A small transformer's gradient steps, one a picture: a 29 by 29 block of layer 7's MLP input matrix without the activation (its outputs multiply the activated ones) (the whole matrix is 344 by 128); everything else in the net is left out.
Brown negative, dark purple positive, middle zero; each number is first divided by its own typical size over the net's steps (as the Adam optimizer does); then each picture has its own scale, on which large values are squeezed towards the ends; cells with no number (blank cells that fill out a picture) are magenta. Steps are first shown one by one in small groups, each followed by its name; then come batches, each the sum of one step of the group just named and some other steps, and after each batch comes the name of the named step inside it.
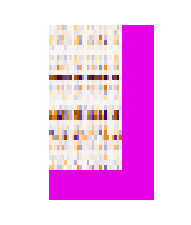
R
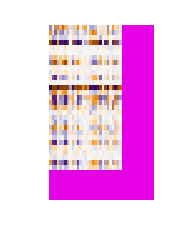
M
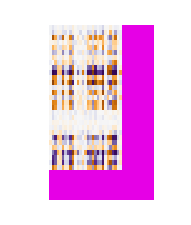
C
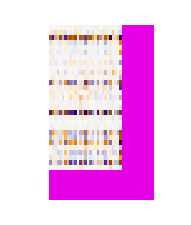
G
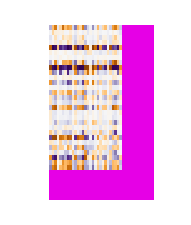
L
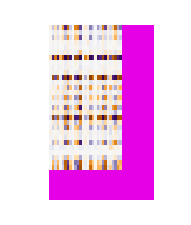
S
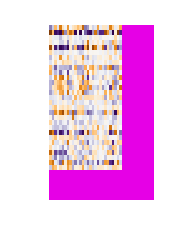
L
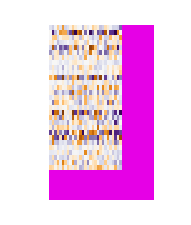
R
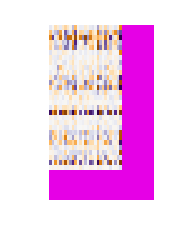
G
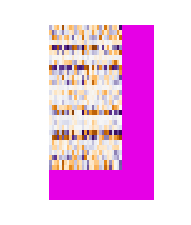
L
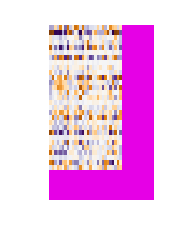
S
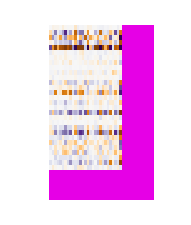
G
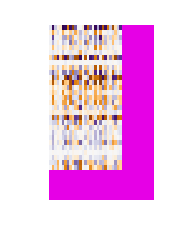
S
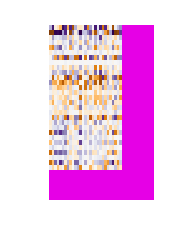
S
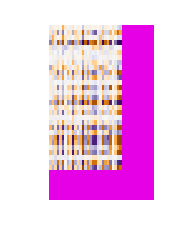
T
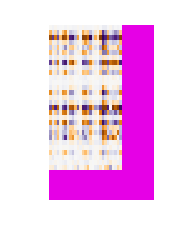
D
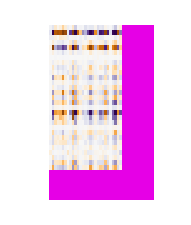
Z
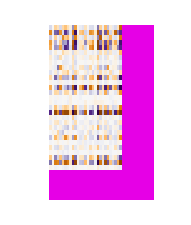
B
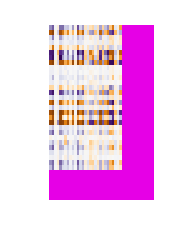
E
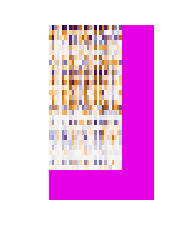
D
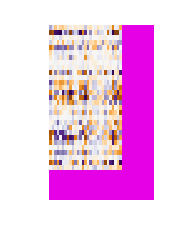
T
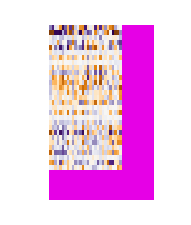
T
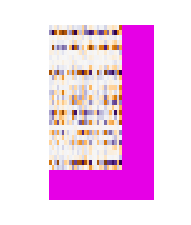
Z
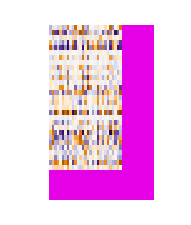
B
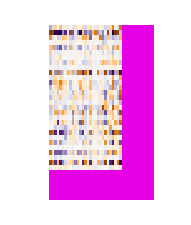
D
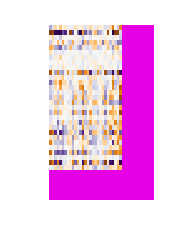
T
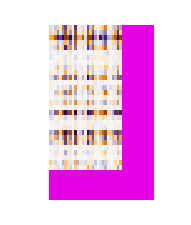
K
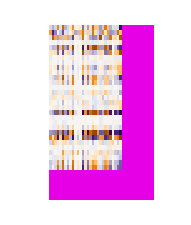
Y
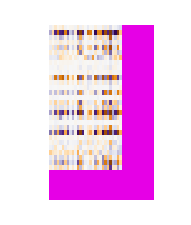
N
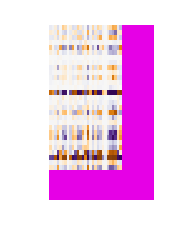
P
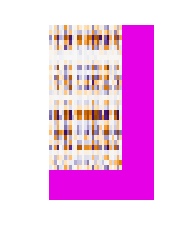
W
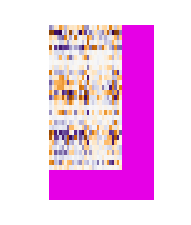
K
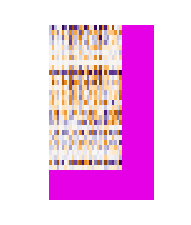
W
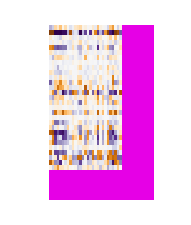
P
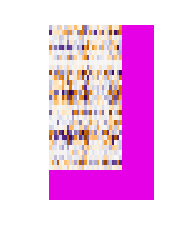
N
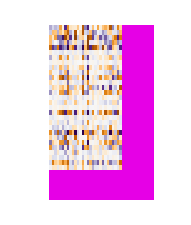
K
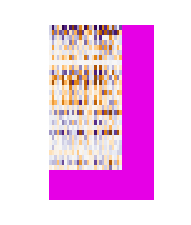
N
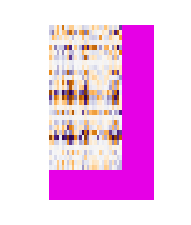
Y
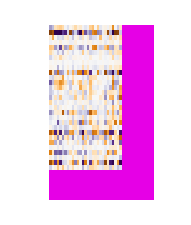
Y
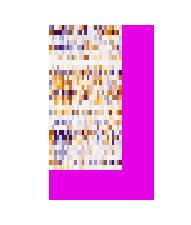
N
